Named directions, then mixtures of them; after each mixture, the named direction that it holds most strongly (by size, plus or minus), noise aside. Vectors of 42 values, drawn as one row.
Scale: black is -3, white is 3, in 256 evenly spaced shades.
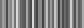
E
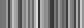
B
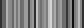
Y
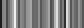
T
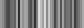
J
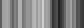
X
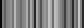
Y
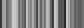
T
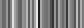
B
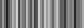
J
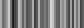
B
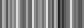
E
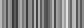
B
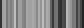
X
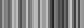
B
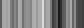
X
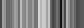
X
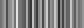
E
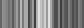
J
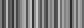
E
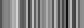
E
